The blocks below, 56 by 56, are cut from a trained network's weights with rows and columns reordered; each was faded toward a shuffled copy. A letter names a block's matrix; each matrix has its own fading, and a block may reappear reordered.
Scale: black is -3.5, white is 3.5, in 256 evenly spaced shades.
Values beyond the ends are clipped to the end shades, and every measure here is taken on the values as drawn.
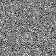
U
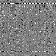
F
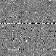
F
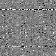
F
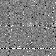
F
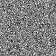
U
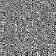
F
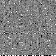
F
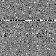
F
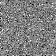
U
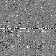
F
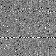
F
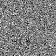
U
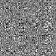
F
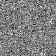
U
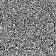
U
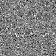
U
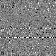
F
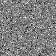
U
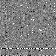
F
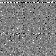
F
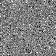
U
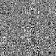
F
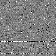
F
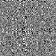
F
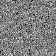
U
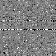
F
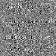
F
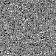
U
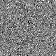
U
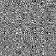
F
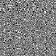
F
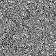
U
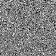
U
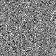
U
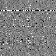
F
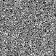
U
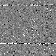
F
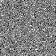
U
